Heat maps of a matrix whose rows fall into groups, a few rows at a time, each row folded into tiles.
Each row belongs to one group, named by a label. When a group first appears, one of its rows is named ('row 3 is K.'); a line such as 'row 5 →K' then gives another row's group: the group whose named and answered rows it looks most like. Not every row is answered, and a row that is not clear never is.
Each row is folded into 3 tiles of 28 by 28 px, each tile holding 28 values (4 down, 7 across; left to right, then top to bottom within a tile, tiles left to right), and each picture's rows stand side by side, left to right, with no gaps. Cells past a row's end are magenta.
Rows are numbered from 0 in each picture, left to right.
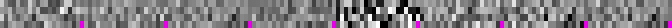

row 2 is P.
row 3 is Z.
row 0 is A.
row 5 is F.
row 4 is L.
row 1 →A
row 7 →P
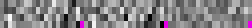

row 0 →P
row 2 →A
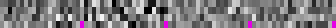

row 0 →Z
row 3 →Z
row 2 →A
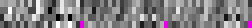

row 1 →Z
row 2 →F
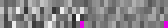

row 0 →A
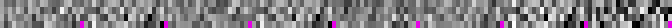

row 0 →A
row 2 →A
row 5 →P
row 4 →Z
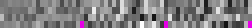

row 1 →F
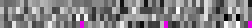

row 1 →Z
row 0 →A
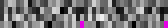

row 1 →L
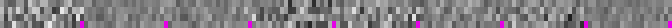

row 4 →A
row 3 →Z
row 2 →A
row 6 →P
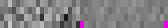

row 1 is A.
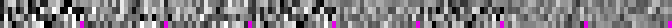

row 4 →A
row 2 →F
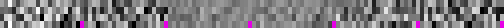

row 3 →P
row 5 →L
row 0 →P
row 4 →Z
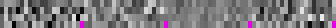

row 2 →Z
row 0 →L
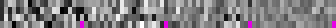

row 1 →F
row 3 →A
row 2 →F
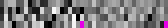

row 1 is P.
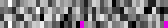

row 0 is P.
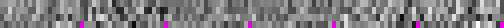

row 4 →P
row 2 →Z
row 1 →L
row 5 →F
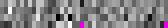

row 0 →F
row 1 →P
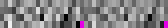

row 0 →P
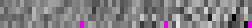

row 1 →Z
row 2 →P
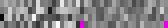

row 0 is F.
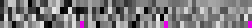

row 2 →A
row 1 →L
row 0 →L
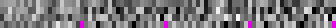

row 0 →F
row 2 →Z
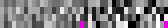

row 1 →L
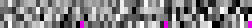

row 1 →F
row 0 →P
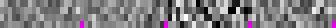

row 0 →A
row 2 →L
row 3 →A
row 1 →P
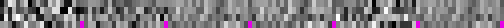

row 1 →L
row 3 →F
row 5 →F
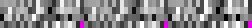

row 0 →F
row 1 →F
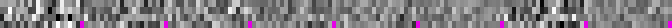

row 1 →Z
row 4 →P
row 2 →A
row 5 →A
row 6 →Z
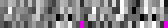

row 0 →F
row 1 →F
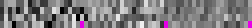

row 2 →Z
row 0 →L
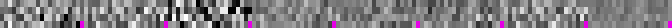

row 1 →A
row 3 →P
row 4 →Z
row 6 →A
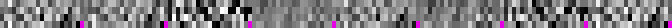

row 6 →L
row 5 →Z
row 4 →P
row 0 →P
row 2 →L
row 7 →P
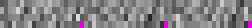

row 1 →P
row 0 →A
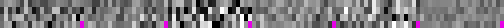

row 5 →Z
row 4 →F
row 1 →Z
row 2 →L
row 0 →L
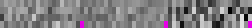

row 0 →F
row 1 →A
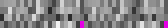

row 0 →F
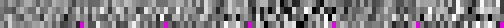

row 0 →P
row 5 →F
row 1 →A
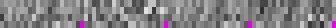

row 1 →A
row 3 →Z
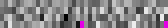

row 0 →P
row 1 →A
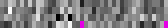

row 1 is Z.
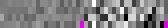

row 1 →P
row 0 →Z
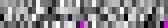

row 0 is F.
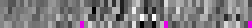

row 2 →F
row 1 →Z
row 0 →Z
